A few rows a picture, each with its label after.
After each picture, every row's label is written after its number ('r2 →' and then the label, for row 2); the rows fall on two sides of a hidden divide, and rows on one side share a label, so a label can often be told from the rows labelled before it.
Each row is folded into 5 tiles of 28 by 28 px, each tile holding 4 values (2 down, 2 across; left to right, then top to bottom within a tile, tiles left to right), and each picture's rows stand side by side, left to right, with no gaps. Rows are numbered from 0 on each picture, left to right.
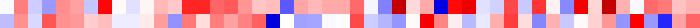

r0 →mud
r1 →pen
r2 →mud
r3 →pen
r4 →mud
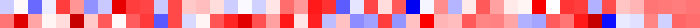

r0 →mud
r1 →pen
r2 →pen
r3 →mud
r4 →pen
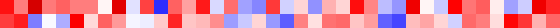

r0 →pen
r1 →pen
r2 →mud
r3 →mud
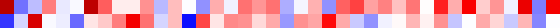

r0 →pen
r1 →pen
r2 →mud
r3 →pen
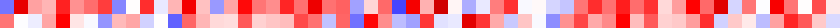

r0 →mud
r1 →pen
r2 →pen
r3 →mud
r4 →mud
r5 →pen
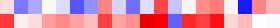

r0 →pen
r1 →mud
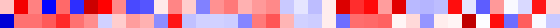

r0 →mud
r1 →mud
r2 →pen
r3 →mud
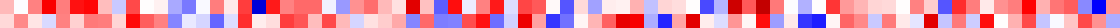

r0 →pen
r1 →pen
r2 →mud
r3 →pen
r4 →mud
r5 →mud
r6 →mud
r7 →pen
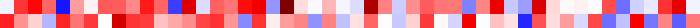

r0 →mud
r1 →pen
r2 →pen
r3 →mud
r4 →pen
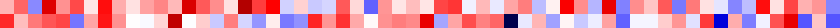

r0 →pen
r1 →pen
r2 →mud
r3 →mud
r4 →pen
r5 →pen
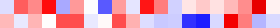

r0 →mud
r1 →pen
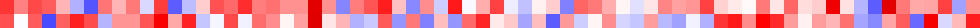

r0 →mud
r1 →mud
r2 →pen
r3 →mud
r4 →mud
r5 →mud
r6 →pen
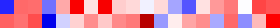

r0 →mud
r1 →mud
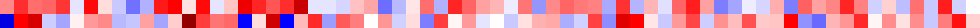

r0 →pen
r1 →mud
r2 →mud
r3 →pen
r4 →mud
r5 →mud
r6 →pen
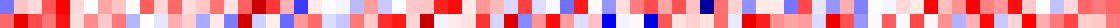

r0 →mud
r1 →pen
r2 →pen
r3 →mud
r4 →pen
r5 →mud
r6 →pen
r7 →mud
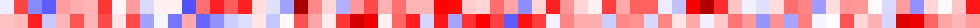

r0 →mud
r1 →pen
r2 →mud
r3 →mud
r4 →pen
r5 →pen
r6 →mud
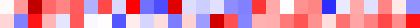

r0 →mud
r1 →mud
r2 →mud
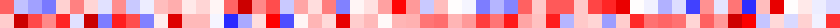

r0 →mud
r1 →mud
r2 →mud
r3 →mud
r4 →pen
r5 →mud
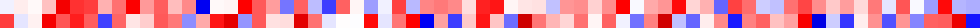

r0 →mud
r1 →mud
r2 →mud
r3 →pen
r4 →pen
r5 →pen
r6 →pen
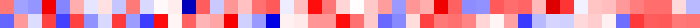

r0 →pen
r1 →mud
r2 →mud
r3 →mud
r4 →pen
